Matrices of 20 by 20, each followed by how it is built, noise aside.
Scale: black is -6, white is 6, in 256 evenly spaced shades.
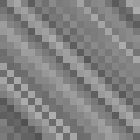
Toeplitz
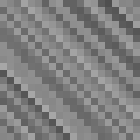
Toeplitz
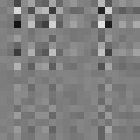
low rank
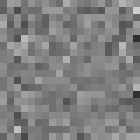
low rank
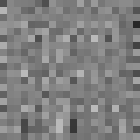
low rank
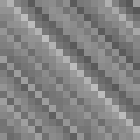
Toeplitz
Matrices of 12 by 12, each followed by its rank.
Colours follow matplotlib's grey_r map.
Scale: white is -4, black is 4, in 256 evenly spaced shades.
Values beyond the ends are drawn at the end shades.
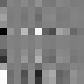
one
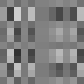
one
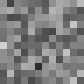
full rank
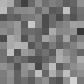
full rank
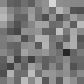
full rank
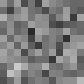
full rank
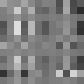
two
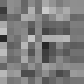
two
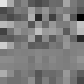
two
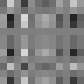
one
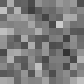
full rank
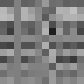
two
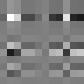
one
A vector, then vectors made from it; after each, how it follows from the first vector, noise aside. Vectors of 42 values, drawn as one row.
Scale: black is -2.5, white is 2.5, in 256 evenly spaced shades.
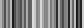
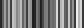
negated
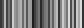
negated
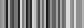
wrapped around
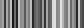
wrapped around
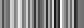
wrapped around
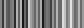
wrapped around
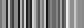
wrapped around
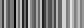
wrapped around
